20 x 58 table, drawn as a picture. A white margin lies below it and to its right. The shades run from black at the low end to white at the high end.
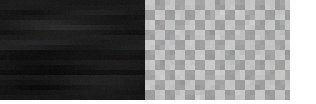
It is made of 1 by 2 panels. Panel 1,1: very low, streaked across, faint in contrast. Panel 1,2: high, checkered.
